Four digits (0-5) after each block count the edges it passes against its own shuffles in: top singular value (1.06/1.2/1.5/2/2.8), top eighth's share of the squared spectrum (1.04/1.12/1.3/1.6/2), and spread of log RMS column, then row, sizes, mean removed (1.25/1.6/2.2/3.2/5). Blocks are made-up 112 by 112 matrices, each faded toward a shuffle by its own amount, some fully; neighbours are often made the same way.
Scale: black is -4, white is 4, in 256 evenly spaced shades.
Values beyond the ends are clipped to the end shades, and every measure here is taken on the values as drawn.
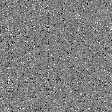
1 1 2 1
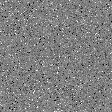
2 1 0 0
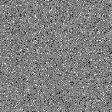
4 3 1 2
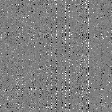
3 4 3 2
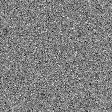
0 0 0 0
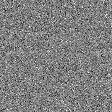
1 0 0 0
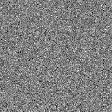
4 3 1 1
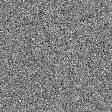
0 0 0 0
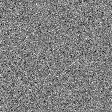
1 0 0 0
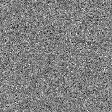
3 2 0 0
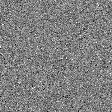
2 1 0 0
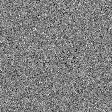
1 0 0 0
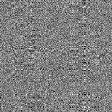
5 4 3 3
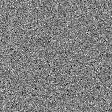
1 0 0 0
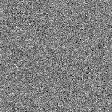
3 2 1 1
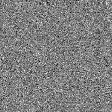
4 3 1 1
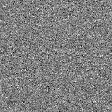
3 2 0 1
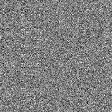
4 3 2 1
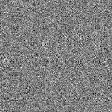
4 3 1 2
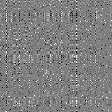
5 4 3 2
